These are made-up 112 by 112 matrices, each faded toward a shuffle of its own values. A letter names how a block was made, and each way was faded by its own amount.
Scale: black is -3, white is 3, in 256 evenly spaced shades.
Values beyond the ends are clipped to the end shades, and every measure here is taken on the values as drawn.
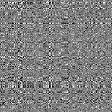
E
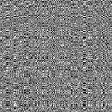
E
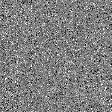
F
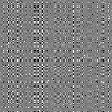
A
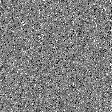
F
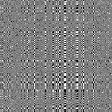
A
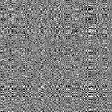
E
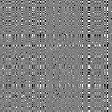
A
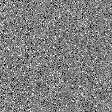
F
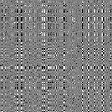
A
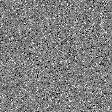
F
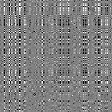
A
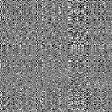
E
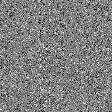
F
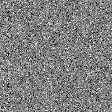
F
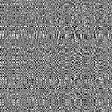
E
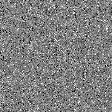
F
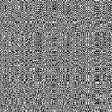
E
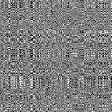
E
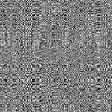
E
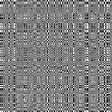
A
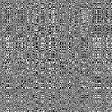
E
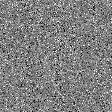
F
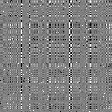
A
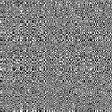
E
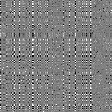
A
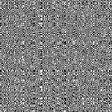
E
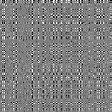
A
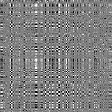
A
